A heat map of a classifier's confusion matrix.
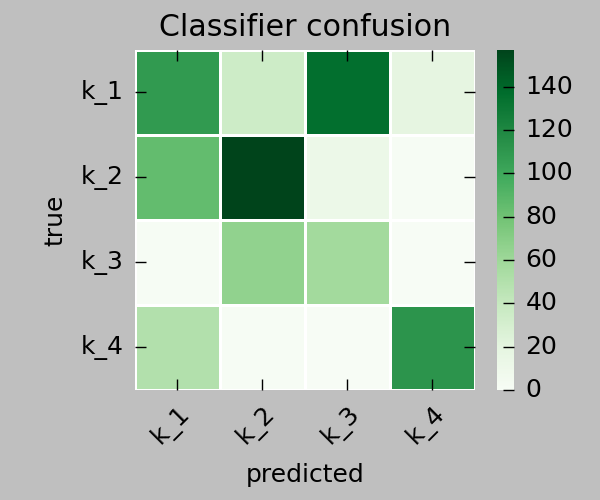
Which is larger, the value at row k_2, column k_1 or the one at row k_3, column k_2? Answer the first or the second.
the first
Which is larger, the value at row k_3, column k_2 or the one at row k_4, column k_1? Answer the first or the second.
the first
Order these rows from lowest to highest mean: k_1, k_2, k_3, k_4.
k_3, k_4, k_2, k_1
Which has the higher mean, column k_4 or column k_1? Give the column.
k_1
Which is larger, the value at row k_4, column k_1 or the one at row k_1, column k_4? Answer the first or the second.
the first
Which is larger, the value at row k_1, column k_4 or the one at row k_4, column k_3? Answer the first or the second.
the first
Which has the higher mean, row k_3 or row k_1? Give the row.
k_1
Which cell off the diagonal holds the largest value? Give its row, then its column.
k_1, k_3
